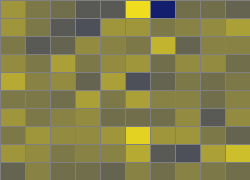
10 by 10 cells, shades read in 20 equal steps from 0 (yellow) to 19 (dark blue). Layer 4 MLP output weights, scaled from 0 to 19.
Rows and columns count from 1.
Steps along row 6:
same up down up down up same up down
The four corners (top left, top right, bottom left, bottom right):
7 12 12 11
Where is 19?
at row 1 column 7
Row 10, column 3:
11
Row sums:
107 91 96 87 97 91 96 77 84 105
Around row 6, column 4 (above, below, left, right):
12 8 11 10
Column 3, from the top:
11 13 12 6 8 11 9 8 10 11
